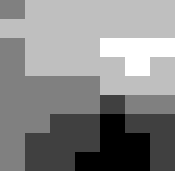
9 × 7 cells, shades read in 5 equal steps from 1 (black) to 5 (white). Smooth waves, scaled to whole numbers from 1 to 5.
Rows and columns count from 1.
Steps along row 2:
same same same same same same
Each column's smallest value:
3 2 2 1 1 1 2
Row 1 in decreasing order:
4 4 4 4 4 4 3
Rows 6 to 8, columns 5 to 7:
2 3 3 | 1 2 2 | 1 1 2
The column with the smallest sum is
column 5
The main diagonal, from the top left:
3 4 4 4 4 3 2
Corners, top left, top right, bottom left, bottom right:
3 4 3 2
